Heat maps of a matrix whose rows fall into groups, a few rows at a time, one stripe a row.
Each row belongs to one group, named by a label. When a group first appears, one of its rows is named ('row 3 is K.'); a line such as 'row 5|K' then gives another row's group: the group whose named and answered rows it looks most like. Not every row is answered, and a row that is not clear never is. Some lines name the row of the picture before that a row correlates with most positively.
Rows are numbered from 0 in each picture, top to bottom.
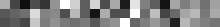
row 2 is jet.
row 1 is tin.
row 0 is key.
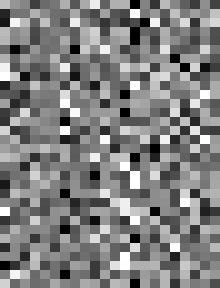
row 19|tin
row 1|tin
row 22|jet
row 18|jet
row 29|jet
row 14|key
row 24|tin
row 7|key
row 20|tin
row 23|key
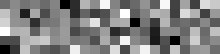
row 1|jet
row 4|jet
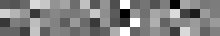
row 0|jet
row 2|tin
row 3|jet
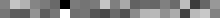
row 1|key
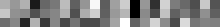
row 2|jet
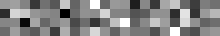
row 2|jet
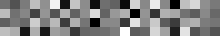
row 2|tin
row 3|jet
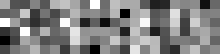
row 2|key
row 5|tin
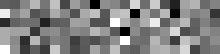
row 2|jet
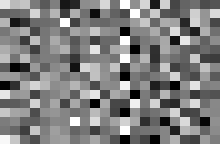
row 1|tin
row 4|jet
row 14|jet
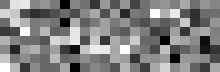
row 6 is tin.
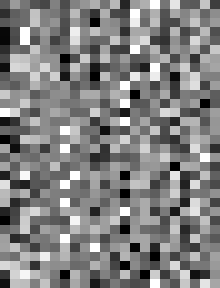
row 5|tin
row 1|tin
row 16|key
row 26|key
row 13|jet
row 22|key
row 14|key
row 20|key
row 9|jet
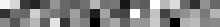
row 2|tin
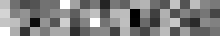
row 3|jet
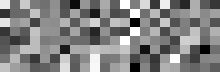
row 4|jet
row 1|tin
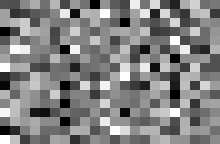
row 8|jet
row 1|key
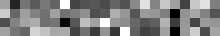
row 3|jet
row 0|key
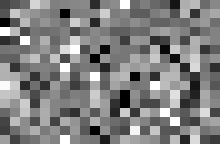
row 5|key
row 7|key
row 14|tin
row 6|tin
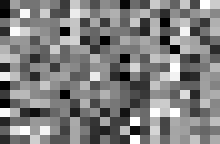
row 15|tin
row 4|key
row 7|tin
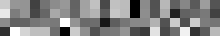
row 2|key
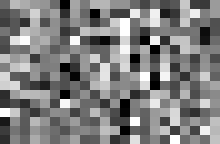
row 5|jet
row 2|jet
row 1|tin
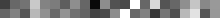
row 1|jet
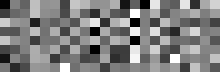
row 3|tin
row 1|tin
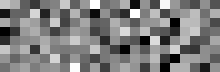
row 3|jet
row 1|tin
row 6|tin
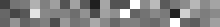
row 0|tin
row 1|jet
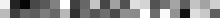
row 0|key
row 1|key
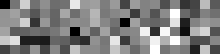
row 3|key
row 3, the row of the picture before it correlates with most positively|1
